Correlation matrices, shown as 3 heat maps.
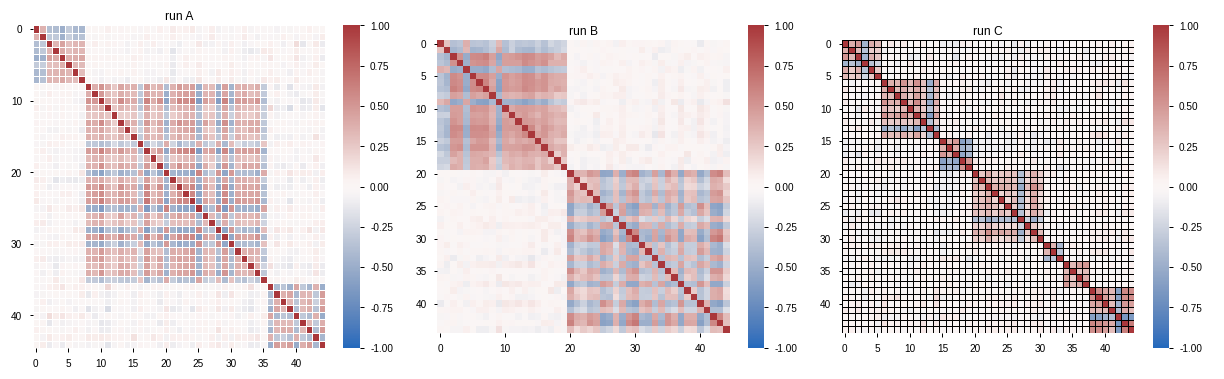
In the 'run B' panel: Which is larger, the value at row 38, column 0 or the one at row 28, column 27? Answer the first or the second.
the first
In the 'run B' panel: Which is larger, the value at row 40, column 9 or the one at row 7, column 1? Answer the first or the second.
the first
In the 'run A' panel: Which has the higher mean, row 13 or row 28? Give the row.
13
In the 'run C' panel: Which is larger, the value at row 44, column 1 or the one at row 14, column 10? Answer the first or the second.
the second
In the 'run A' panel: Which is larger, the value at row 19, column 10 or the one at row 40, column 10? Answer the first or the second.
the first
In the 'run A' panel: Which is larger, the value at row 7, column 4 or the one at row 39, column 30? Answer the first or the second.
the first
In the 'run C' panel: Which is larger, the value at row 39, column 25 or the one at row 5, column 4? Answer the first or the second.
the second
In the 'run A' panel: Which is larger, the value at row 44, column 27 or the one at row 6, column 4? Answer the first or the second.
the second
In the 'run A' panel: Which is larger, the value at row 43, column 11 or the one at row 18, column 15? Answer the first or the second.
the second
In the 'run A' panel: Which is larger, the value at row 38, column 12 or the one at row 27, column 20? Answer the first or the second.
the first
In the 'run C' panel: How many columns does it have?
45
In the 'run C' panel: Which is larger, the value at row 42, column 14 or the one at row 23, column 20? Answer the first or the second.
the second
